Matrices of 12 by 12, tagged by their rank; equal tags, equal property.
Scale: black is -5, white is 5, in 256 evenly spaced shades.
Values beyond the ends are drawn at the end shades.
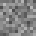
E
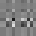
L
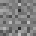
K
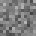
E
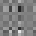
L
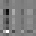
L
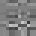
K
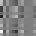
L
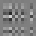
L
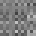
K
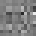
K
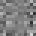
K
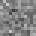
E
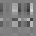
L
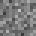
E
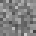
E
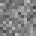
E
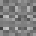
K
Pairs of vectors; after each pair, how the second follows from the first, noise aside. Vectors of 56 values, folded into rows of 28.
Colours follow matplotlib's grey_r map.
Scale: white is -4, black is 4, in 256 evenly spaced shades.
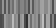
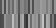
copied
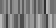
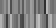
copied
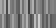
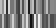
scaled up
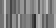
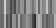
copied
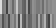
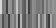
copied
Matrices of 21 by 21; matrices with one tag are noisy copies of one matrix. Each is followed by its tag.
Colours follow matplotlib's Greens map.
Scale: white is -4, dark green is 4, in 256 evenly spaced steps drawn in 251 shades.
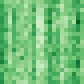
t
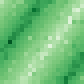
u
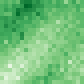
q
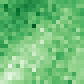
q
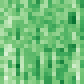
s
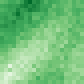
q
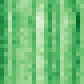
t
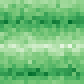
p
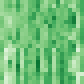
s
